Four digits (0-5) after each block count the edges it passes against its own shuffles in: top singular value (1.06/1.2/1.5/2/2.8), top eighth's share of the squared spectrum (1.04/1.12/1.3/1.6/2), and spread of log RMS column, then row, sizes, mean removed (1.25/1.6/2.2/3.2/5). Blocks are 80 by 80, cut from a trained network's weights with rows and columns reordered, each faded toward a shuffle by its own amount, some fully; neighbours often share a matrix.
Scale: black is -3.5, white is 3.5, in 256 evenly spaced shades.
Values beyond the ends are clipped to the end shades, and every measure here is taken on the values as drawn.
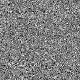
2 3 1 1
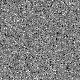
0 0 0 0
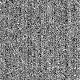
3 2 0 1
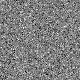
0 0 0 0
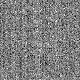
3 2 0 1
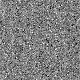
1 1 0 0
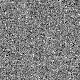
0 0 0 0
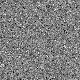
0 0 0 0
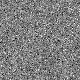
0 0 0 0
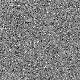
2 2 1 0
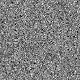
3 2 1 0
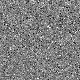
2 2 1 0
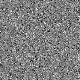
2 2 1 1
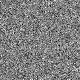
0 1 0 0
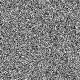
2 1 0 0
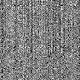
4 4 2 2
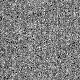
2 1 0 0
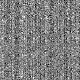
4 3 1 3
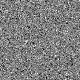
2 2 0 1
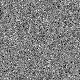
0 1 0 0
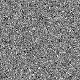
2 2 0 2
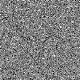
2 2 0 1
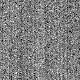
3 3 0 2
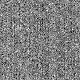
3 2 0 1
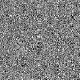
3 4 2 2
